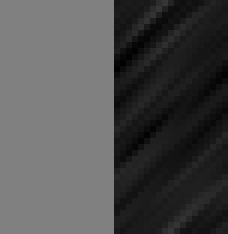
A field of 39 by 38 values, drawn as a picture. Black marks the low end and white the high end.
It is made of 1 by 2 panels. Panel 1,1: middling, flat. Panel 1,2: very low, slanting up to the right, faint in contrast.
